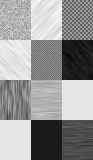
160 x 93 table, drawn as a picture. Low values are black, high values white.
It is made of 4 by 3 panels. Panel 1,1: high, fine-grained. Panel 1,2: very high, slanting up to the right, faint in contrast. Panel 1,3: middling, checkered, strong in contrast. Panel 2,1: very high, slanting down to the right, faint in contrast. Panel 2,2: middling, checkered. Panel 2,3: very low, slanting down to the right, faint in contrast. Panel 3,1: middling, streaked downward. Panel 3,2: high, streaked across, faint in contrast. Panel 3,3: very high, flat. Panel 4,1: very high, flat. Panel 4,2: very low, flat. Panel 4,3: low, streaked across, faint in contrast.
